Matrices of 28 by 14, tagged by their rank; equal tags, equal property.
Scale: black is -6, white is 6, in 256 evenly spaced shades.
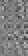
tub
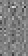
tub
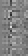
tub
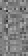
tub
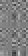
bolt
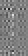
bolt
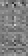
tub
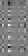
bolt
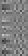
bolt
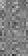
tub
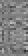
tub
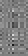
bolt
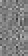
tub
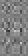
bolt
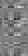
bolt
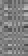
bolt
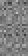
tub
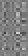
bolt
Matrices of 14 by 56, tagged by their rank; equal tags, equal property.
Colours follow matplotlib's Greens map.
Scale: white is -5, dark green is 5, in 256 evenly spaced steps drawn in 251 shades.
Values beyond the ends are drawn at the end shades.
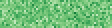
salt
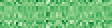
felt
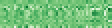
felt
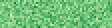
salt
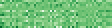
felt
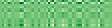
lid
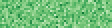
salt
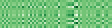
lid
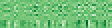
felt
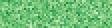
salt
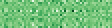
felt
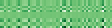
lid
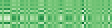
lid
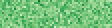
salt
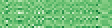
felt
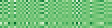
lid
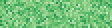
salt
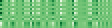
lid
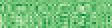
felt
